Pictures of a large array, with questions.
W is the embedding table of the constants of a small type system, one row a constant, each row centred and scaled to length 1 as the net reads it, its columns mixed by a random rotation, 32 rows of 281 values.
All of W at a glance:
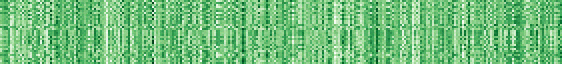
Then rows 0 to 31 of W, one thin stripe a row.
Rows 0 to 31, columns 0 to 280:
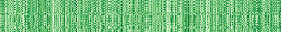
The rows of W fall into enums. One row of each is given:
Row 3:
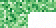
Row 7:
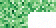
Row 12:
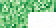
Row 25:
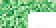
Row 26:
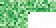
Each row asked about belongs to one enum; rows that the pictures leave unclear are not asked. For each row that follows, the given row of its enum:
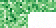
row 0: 3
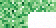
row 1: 7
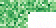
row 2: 26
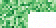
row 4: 25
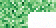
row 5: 7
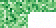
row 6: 3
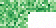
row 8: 26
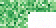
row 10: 26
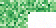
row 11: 26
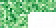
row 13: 3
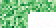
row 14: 25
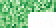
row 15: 12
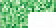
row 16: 12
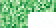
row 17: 12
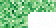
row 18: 7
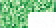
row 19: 12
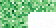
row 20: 7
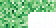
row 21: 7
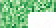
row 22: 12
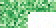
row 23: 26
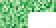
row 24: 12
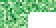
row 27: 3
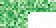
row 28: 26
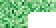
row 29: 7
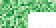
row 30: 25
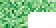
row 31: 7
